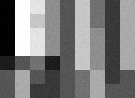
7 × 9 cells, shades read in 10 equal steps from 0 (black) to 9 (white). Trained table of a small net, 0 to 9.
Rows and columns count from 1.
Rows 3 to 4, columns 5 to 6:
3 7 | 3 7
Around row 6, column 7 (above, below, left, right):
5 6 4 2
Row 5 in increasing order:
1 1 2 3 3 4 5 6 7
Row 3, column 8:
2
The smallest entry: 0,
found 4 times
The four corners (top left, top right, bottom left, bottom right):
0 6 3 3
